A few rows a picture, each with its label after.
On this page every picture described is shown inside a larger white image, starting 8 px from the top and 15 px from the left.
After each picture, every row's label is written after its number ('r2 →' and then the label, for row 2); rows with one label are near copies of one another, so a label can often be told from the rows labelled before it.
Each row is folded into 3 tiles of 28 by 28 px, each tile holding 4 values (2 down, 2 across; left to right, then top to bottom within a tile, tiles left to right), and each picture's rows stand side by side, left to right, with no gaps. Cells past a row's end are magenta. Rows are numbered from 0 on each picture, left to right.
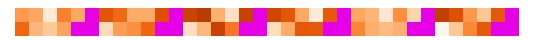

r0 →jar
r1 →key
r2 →key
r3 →key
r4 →jar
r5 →key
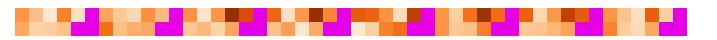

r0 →jar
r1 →jar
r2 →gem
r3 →gem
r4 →key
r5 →gem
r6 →gem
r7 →jar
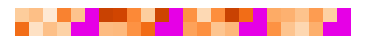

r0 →jar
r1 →key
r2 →gem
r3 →jar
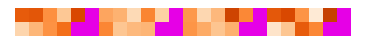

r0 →key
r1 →jar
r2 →gem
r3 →key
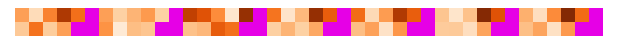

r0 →gem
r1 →jar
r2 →key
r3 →gem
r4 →gem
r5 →gem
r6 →gem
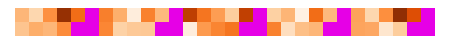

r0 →gem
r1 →jar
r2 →key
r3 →jar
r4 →gem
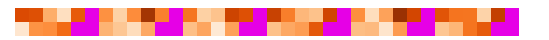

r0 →key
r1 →gem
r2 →gem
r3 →key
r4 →gem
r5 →key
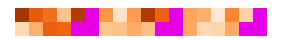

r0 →key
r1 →gem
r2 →jar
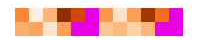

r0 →gem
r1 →gem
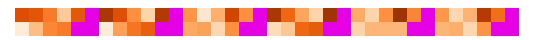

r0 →key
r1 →key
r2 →gem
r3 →key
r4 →gem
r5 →gem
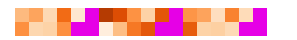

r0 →jar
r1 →key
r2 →jar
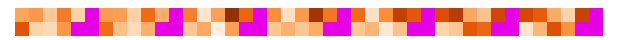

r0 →jar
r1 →jar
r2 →gem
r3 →gem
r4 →gem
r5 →key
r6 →key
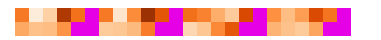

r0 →gem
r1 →gem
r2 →key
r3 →gem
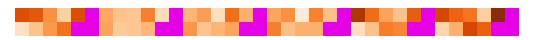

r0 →key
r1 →jar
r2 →jar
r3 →jar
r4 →key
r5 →key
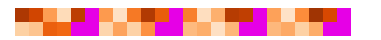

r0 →key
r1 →gem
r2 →gem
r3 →gem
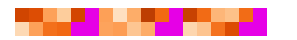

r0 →key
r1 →gem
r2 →key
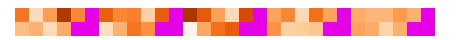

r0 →gem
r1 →key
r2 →key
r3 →jar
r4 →jar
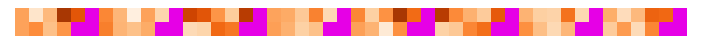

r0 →gem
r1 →jar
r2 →key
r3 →jar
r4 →gem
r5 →key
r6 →jar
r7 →gem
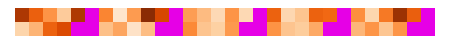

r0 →key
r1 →gem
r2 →jar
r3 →gem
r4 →gem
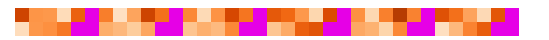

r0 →key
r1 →gem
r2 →gem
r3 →key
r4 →gem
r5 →key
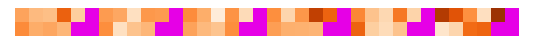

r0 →jar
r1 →jar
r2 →jar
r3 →gem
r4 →jar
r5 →key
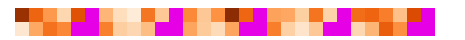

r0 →key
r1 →jar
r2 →gem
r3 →jar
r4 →key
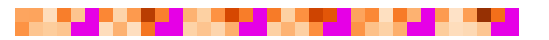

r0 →jar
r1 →gem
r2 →gem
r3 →gem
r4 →jar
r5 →gem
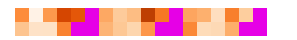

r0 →gem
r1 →gem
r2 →jar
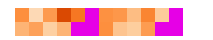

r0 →gem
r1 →jar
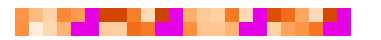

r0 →jar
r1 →key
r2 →jar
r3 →key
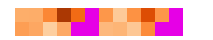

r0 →gem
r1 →gem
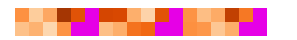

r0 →gem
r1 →key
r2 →gem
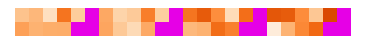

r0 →jar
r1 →jar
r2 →key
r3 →key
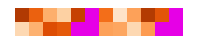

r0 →key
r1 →gem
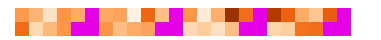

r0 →jar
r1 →jar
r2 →gem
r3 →key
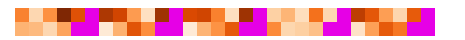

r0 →gem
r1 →key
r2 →key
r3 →jar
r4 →key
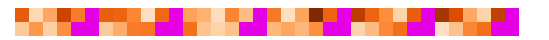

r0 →gem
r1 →key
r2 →jar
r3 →gem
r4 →key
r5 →key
